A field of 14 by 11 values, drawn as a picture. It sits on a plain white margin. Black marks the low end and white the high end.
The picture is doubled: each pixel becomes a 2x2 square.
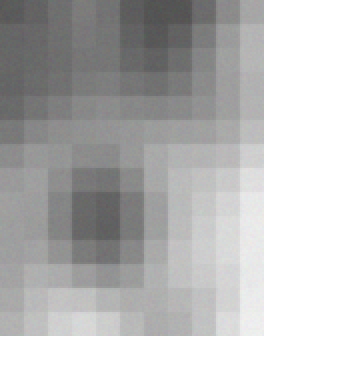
The bottom right is the ninth with the highest average. There are no regular stripes. The halves do not mirror each other. Values rise toward the bottom right. The top left is the smoothest part.
